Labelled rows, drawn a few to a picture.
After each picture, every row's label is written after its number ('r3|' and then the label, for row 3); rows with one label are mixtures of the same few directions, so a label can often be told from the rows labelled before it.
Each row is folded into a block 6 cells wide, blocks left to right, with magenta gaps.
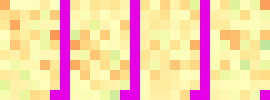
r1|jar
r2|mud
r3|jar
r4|jar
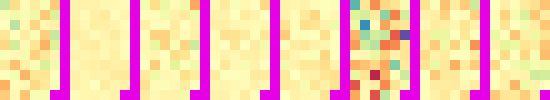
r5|jar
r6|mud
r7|jar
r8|jar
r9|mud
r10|jar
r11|jar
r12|mud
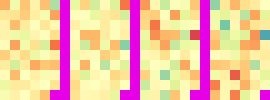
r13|jar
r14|jar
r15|jar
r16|jar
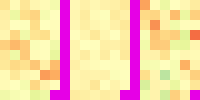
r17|mud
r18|mud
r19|jar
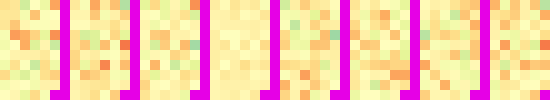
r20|jar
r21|jar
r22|jar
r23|jar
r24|jar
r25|mud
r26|mud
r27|jar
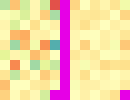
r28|jar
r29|jar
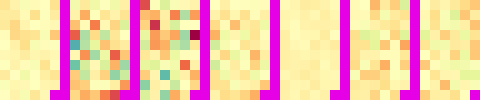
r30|jar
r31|mud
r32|jar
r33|mud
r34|jar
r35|jar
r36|mud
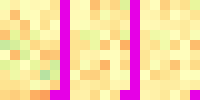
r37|mud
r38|jar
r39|jar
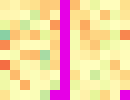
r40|mud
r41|jar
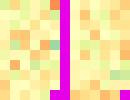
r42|jar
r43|mud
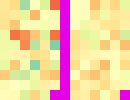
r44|jar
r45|jar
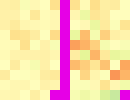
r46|jar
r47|mud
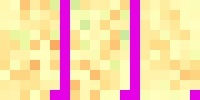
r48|jar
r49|jar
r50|mud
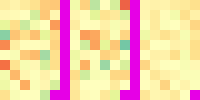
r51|mud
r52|jar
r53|mud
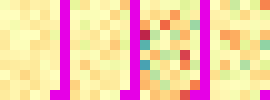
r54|jar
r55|jar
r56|mud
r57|jar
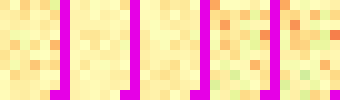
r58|jar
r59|jar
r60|jar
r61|jar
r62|jar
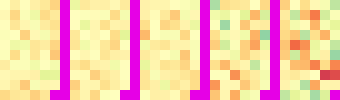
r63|mud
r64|jar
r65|mud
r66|jar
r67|mud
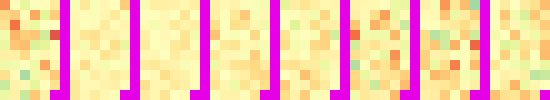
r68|jar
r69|jar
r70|jar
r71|mud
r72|jar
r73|mud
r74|jar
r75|mud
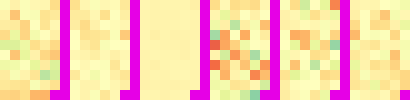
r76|mud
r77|jar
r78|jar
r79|mud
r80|jar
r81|mud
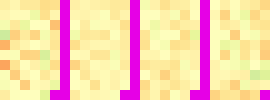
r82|mud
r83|mud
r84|jar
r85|mud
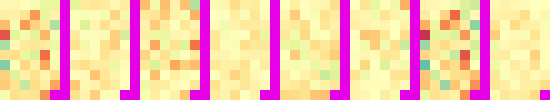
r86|mud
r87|jar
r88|jar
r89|jar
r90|mud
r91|jar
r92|mud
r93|mud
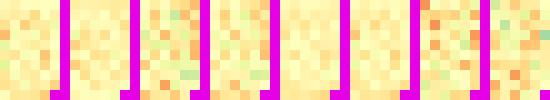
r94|mud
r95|mud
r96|mud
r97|mud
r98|mud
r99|mud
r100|jar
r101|jar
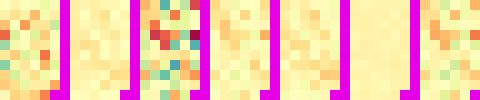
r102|mud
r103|mud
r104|jar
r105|jar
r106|mud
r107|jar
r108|jar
